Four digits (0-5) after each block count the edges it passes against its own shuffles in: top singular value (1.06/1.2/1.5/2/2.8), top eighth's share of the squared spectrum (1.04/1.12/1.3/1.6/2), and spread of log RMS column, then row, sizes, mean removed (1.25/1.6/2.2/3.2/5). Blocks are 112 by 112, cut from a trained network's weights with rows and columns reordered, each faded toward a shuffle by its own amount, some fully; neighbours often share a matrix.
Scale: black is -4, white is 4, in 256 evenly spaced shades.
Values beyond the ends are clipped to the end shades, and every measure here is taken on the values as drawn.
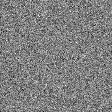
0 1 0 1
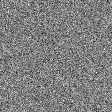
0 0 0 0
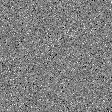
0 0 0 0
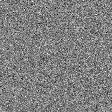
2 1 0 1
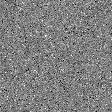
2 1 0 0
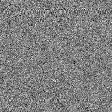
3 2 0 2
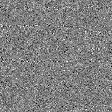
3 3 1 2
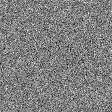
0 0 0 0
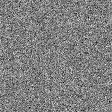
1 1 0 0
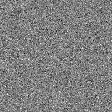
2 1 0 0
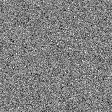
0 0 0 0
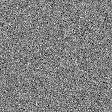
0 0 0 0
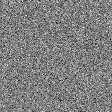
1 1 0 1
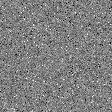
1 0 0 0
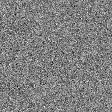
1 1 0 1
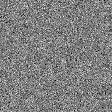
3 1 0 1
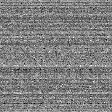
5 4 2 2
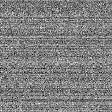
4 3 1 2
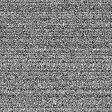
4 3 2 1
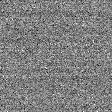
2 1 0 0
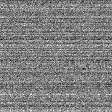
5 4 2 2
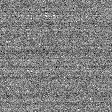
3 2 0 1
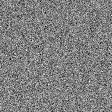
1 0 0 0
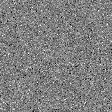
2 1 0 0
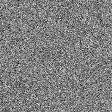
2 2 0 0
